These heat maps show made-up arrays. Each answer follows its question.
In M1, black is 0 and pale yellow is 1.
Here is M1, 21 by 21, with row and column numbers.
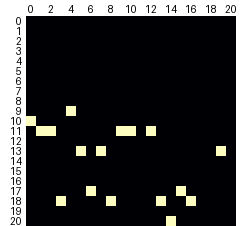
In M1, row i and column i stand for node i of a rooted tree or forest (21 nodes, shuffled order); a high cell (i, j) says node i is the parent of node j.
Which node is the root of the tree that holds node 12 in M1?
11
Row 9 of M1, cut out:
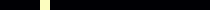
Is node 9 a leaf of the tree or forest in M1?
no
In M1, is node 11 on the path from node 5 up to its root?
no
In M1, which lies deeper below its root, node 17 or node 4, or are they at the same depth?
node 4
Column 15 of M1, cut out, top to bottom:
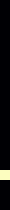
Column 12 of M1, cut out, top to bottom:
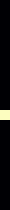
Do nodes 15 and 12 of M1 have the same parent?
no
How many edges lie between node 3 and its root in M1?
1
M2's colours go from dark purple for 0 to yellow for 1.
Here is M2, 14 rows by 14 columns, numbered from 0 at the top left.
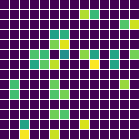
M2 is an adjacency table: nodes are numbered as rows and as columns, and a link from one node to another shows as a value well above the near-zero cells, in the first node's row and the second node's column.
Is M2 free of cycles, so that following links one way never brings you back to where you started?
no
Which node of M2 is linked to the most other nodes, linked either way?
node 5
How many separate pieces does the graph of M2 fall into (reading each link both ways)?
4
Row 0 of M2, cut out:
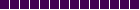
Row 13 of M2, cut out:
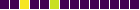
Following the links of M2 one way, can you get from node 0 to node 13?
no
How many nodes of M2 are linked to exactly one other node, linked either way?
0
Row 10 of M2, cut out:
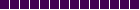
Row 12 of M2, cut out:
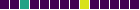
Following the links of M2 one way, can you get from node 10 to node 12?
no
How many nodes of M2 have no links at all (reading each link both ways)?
3
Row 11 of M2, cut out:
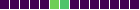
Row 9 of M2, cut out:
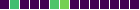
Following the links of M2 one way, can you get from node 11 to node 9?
yes
